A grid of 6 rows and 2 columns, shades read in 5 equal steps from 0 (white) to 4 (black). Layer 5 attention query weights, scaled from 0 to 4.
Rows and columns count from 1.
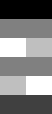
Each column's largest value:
4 4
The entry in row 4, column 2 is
2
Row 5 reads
1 0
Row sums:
8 4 1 4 1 6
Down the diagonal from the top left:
4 2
